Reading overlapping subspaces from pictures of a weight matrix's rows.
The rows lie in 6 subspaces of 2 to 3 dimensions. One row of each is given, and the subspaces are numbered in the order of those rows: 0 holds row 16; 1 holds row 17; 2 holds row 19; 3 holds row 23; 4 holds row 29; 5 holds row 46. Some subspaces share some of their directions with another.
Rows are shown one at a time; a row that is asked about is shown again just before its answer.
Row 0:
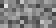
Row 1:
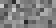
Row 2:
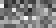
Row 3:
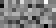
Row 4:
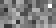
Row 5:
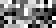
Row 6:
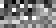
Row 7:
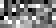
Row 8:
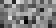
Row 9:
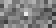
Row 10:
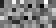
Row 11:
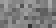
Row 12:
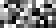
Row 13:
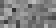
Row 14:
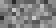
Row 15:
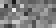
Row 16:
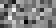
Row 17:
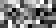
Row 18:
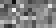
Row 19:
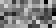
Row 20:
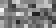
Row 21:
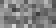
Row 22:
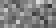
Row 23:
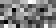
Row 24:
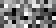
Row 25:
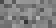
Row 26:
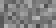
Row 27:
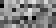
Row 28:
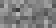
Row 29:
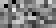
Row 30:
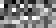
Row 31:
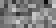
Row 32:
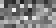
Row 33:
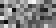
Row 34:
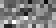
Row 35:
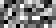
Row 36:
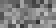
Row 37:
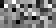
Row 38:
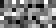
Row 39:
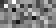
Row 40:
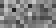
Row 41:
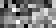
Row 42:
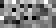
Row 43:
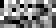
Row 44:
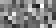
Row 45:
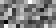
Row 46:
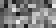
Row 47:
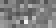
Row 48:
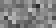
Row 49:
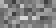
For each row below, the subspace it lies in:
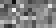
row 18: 4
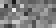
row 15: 4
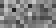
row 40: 3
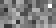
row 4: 4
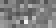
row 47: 0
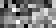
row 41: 5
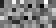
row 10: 2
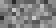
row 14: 1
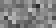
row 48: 2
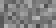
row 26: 3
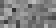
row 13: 3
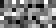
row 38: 2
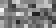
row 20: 5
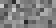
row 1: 0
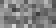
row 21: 5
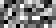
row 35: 3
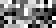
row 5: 2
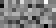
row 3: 1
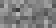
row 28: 5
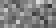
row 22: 4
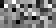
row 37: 4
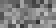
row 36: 1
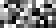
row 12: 4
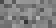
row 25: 0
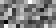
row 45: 3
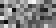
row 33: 3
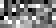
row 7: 2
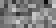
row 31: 5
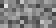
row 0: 1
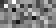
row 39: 4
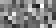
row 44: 2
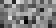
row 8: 0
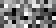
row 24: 2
